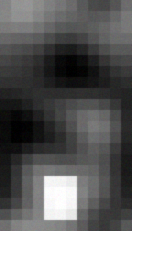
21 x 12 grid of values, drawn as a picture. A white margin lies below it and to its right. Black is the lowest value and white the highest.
Odd rows or columns: none. Roughest part: bottom middle. Ninth with the highest average: bottom middle. Odd patch: higher, in the bottom middle. Ninth with the lowest average: middle left. Stripes: none. Average level on the scale: 30%.
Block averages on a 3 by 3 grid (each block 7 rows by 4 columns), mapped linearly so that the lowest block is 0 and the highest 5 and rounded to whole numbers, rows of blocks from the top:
3 1 2 / 0 1 1 / 2 5 1
